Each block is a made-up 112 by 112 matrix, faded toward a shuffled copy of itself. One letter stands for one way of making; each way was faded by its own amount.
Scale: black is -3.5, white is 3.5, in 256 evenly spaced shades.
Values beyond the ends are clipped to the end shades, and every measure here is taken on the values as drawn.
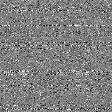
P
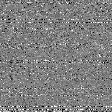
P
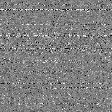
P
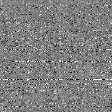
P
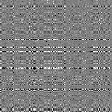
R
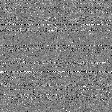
P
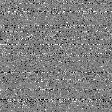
P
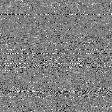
P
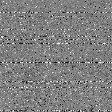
P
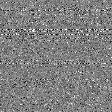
P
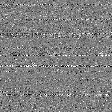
P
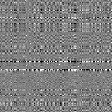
R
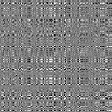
R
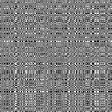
R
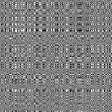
R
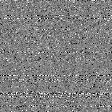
P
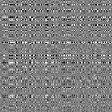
R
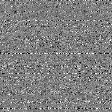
P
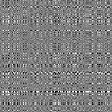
R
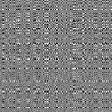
R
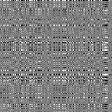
R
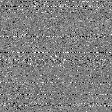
P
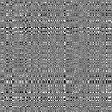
R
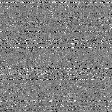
P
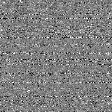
P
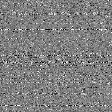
P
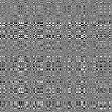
R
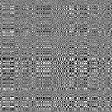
R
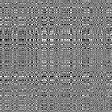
R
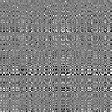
R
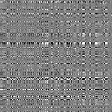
R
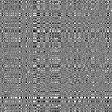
R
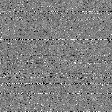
P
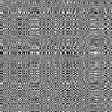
R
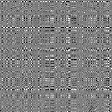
R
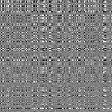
R
